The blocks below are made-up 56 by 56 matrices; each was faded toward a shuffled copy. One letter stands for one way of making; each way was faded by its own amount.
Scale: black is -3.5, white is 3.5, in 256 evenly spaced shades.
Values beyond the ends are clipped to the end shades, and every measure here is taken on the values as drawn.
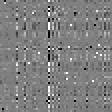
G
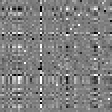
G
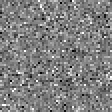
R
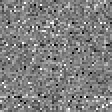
R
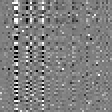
G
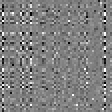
G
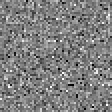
R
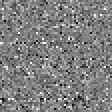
R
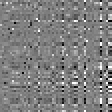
G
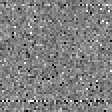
R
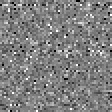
R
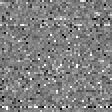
R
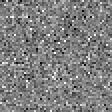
R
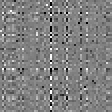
G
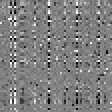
G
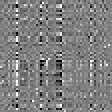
G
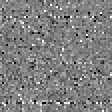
R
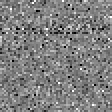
R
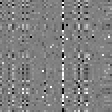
G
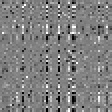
G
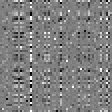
G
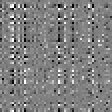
G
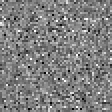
R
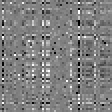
G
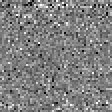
R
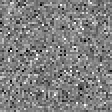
R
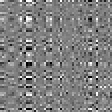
G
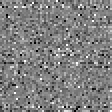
R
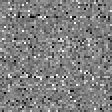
R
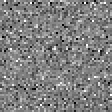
R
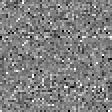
R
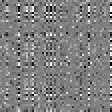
G
